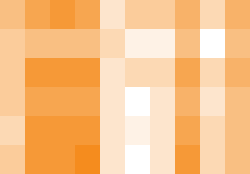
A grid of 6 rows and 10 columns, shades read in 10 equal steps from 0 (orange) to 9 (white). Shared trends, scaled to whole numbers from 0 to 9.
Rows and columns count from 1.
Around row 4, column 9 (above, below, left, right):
6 6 3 4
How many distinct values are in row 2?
5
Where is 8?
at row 2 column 6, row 2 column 7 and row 5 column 6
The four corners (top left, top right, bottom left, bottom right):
4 3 5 4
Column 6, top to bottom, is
5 8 6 9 8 9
